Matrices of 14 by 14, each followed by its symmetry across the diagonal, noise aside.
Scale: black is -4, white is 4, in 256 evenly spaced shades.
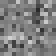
antisymmetric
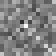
symmetric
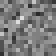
symmetric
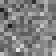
neither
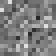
symmetric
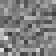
neither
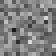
neither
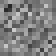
symmetric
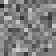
antisymmetric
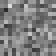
antisymmetric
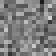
neither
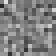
antisymmetric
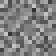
symmetric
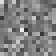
neither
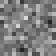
symmetric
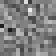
antisymmetric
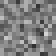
antisymmetric
